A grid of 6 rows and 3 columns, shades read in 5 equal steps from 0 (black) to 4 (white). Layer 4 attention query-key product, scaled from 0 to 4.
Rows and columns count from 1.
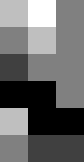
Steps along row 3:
up same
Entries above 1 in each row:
3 3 2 1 1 1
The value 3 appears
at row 1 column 1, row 2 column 2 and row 5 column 1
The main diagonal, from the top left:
3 3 2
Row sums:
9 7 5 2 3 4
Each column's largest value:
3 4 2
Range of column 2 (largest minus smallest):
4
